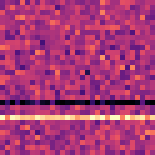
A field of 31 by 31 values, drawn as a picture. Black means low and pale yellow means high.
The distribution is heavy-tailed on both sides. No overall slope runs across the table. Rows 21 and 24 differ from the rows beside them. On average the colour sits 50% of the way up the scale.
